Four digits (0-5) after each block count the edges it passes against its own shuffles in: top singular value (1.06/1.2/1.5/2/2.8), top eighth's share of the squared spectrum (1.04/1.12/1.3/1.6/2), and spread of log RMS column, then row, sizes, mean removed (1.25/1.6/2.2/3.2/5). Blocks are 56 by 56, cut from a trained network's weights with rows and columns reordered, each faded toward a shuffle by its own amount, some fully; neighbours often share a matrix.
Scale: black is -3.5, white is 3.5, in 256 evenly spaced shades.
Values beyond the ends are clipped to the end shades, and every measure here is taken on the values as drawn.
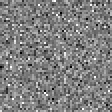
1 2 1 0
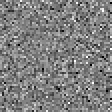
1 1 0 0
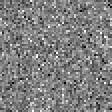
0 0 0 0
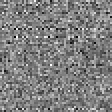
3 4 1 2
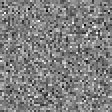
2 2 0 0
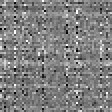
3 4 3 0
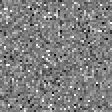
0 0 0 0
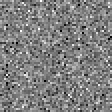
0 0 0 0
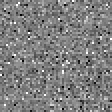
1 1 0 0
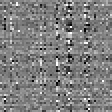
3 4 4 1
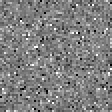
0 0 0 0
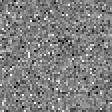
0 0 0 0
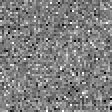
1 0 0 0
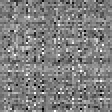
3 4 3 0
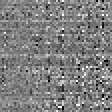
3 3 3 1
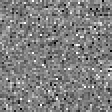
1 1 0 0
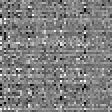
3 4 3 1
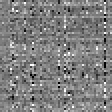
3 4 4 0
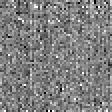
2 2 0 2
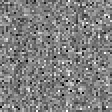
1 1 0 1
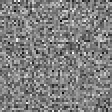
3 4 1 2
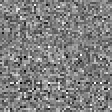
3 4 1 2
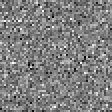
1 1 0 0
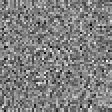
3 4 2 2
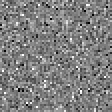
2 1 0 0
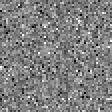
1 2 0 1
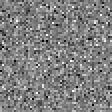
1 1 0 0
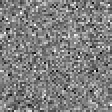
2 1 0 1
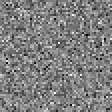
1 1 0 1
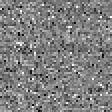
1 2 1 0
